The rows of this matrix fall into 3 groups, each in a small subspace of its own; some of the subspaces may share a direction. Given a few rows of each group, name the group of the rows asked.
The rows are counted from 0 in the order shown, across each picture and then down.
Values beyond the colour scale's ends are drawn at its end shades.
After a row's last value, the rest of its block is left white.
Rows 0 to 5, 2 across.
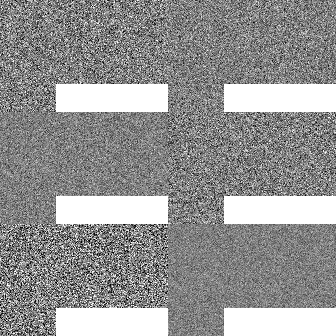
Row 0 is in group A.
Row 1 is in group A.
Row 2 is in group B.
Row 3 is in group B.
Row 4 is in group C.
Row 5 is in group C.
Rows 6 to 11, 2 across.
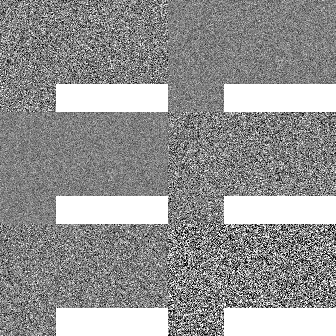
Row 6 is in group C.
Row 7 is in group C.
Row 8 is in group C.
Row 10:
B
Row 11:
B
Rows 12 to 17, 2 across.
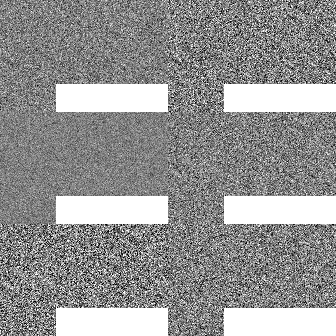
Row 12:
C
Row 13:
B
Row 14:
C
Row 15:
B
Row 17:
C
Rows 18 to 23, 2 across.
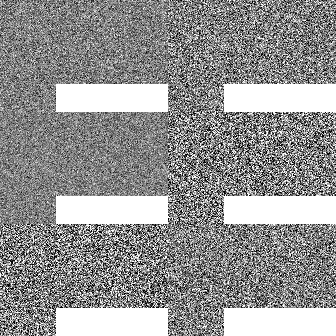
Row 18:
C
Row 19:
C
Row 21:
A
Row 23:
C
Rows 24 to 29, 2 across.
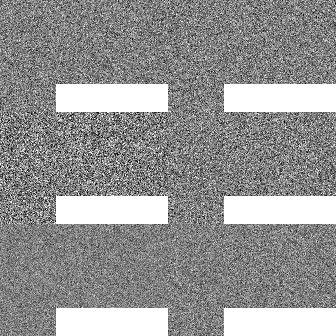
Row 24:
C
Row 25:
B
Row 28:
A
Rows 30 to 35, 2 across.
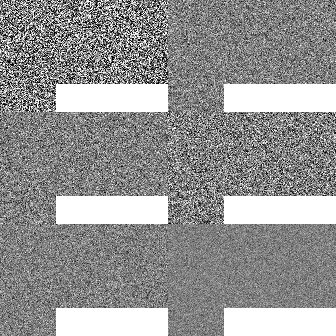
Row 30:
A
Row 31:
B
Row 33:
B
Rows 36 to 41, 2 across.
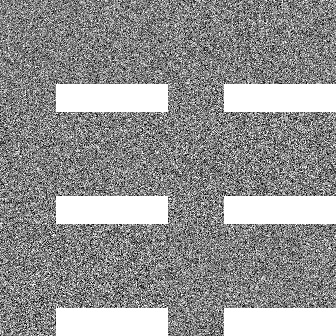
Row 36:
B
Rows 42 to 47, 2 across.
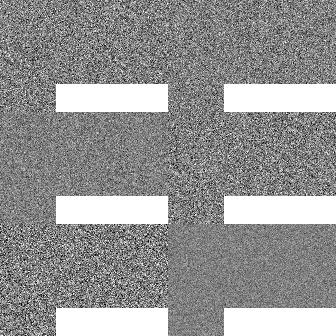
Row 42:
B
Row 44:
C
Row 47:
B
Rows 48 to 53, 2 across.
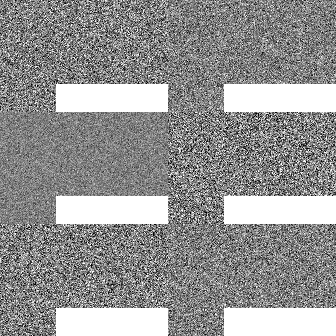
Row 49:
C
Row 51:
A
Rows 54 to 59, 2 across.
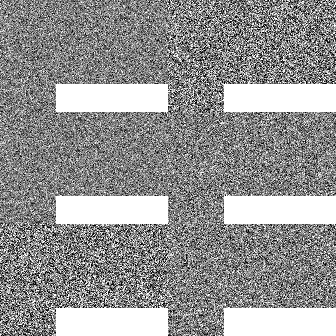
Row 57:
C
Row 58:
C
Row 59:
B
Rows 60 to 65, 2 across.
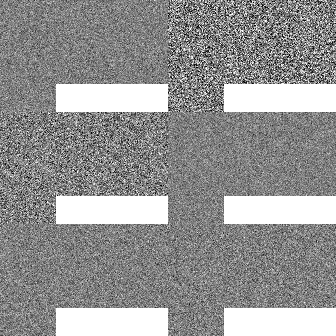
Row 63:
A
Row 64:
B
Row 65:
B
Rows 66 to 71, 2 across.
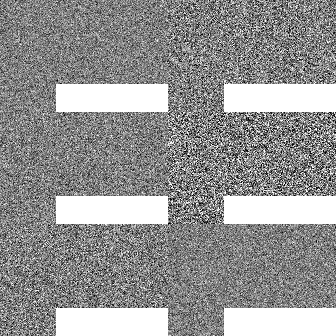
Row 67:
C
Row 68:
C
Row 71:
B
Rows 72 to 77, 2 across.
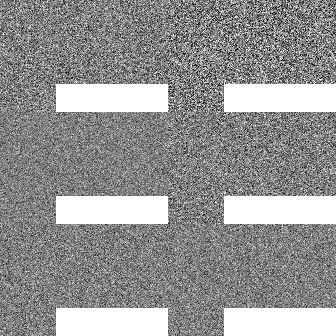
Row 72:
C
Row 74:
B
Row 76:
B
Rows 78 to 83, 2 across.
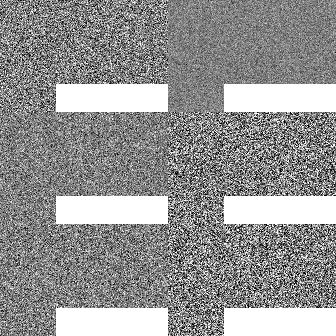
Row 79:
C
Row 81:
A
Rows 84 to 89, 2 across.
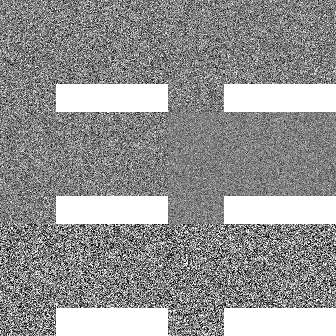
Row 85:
C
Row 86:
A
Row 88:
A
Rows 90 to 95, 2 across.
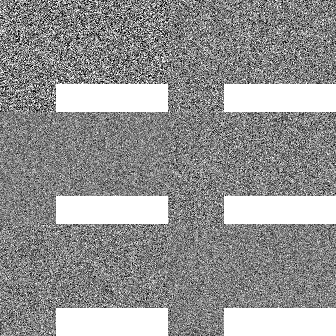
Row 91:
A
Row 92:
C
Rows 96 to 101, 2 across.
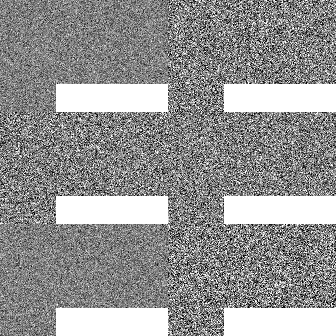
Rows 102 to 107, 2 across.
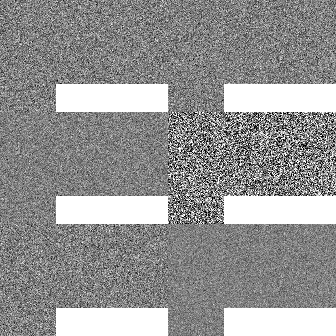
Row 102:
B
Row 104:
B
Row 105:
A
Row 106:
A
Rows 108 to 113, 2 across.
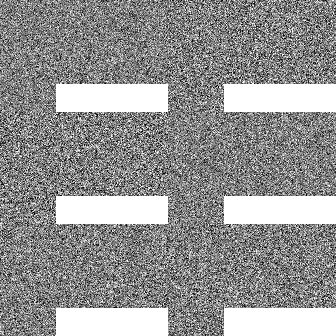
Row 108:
C
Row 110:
B
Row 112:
C
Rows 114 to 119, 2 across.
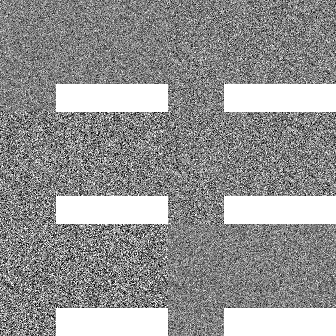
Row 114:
B
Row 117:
B
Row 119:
A
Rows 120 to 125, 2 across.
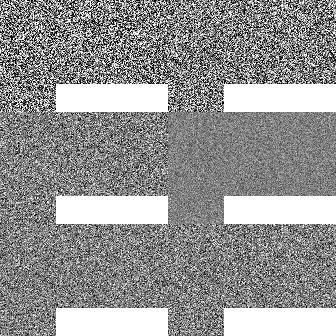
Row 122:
B
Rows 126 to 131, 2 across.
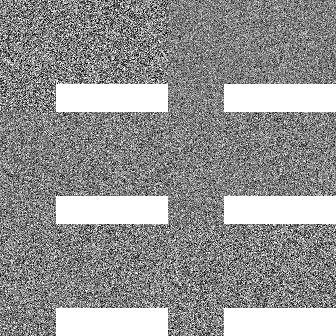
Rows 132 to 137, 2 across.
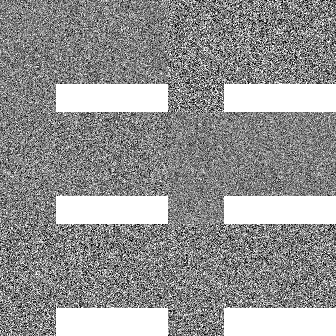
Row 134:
A
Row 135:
C
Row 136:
A
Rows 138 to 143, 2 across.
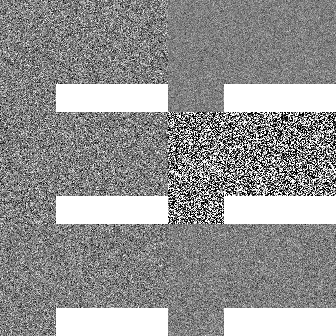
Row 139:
C
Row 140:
B
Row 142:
A
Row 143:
C
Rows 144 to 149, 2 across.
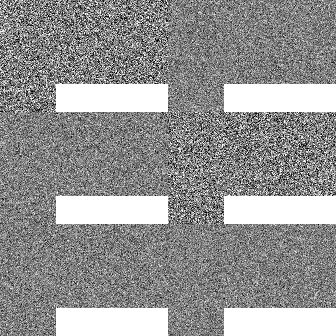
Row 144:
B
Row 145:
C
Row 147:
A
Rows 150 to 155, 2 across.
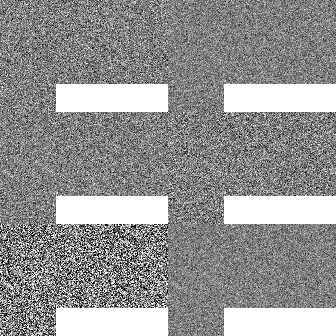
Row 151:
B
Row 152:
B
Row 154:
B
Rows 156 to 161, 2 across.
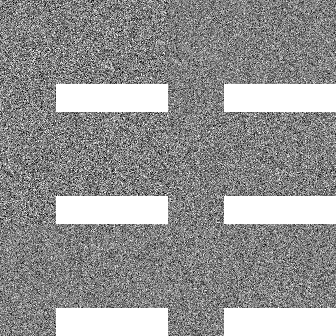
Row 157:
B
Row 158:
B
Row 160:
A
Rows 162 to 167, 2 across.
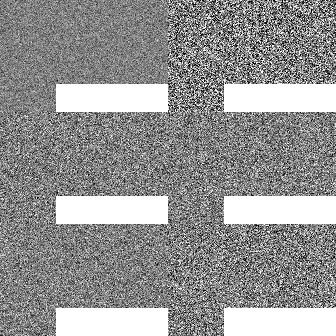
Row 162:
B
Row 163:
A
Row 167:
A
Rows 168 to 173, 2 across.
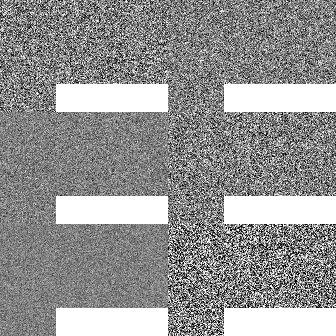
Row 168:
C
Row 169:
C
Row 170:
A
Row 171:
A
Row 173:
A
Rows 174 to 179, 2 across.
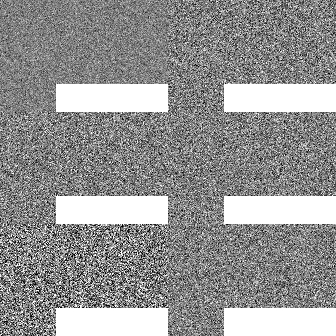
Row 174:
B
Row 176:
A
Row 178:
C
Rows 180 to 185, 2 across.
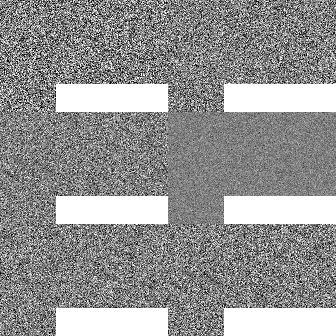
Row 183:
C
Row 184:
C
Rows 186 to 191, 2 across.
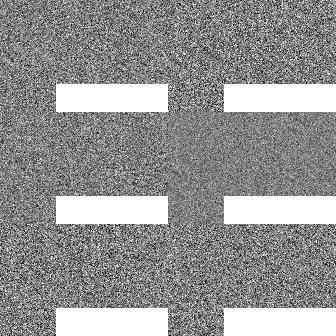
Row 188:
C
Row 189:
B
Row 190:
A
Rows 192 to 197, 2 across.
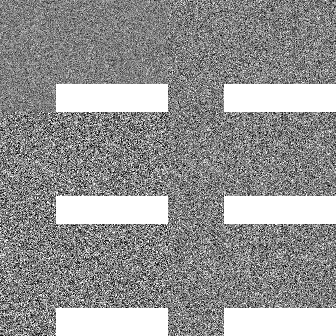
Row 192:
C
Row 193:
C
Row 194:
B
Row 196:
B
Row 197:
A
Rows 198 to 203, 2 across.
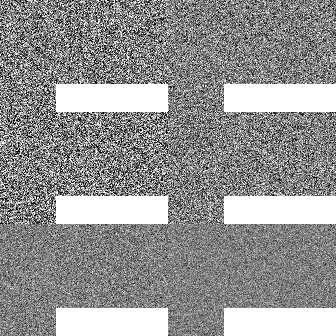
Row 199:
B
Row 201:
C
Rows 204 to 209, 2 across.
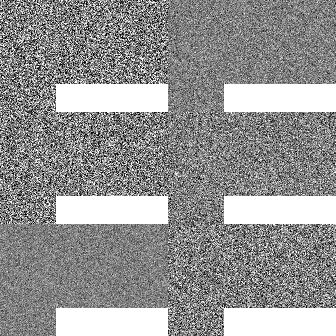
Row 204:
C
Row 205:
B
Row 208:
B
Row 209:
A
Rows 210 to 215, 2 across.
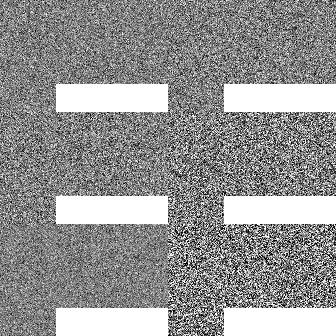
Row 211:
C
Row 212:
A
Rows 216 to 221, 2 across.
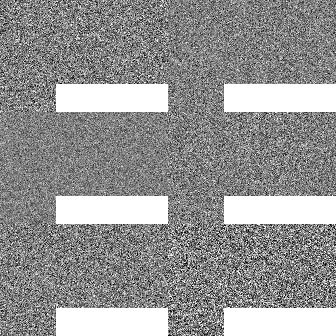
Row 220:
B
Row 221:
B
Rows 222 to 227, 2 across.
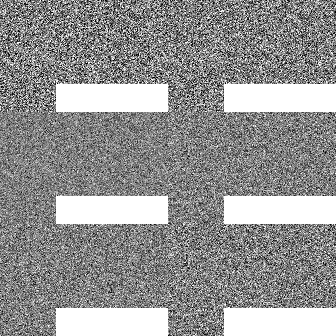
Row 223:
C
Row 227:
B
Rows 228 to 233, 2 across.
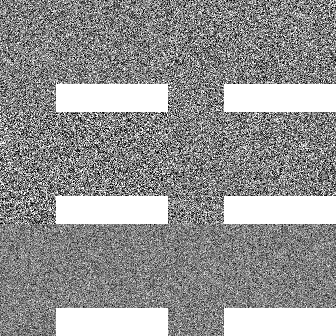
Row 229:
C
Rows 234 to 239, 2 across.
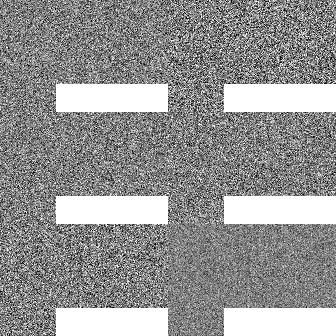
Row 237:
C
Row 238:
A
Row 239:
A
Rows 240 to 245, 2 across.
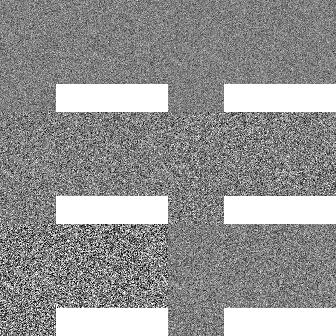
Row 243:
C
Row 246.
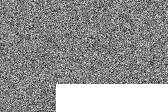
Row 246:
C
